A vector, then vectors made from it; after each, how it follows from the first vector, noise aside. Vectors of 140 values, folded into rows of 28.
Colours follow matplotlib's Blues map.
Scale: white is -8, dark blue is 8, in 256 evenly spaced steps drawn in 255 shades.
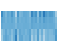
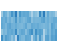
sign-scrambled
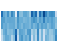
scaled up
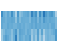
copied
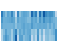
scaled up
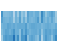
reversed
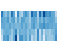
scaled up
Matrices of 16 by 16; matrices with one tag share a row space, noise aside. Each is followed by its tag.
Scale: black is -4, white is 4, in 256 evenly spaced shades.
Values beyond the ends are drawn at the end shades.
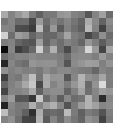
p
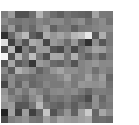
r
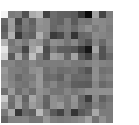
r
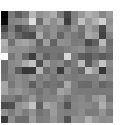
p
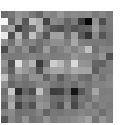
r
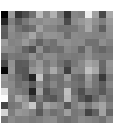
p
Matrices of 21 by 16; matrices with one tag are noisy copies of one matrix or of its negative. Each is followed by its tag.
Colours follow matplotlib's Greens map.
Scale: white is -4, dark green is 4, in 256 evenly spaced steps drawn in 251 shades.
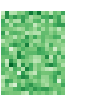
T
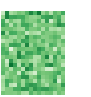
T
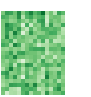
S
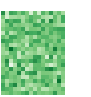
T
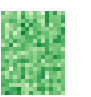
S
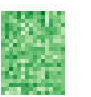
S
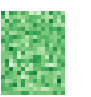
T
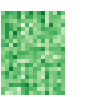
S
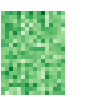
S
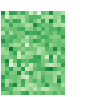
T
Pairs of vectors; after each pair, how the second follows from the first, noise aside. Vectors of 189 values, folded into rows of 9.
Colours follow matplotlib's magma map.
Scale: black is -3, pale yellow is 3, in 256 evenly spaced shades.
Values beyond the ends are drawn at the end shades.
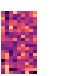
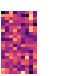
reversed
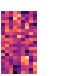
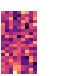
negated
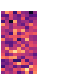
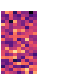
copied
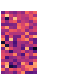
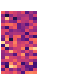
negated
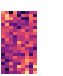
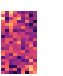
reversed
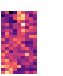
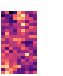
copied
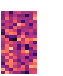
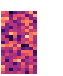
reversed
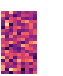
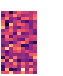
negated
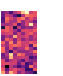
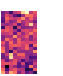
copied
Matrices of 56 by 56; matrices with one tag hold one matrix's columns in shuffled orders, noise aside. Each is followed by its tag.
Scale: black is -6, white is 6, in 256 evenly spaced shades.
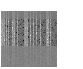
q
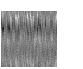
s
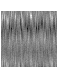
s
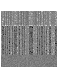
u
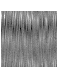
s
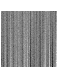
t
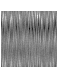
s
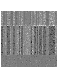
u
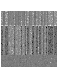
u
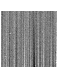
t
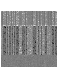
u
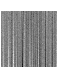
t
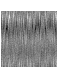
s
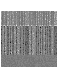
u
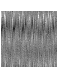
s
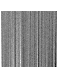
t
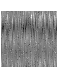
s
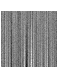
t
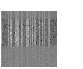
q
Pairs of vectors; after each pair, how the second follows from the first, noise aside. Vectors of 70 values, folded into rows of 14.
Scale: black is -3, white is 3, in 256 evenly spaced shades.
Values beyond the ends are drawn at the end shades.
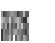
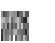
copied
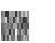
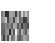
copied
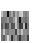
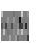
partly zeroed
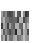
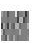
partly zeroed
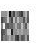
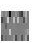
partly zeroed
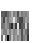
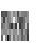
copied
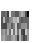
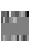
partly zeroed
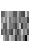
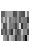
copied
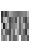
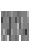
partly zeroed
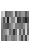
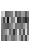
copied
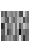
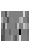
partly zeroed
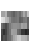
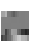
partly zeroed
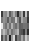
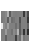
partly zeroed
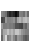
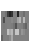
partly zeroed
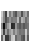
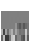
partly zeroed
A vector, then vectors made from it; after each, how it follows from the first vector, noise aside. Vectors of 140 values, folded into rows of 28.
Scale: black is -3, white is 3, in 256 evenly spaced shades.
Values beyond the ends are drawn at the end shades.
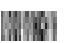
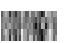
copied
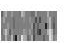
partly zeroed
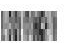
copied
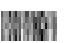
copied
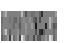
partly zeroed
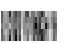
copied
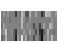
partly zeroed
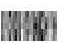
copied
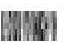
copied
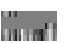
partly zeroed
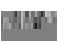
partly zeroed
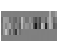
partly zeroed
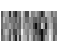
copied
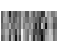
copied
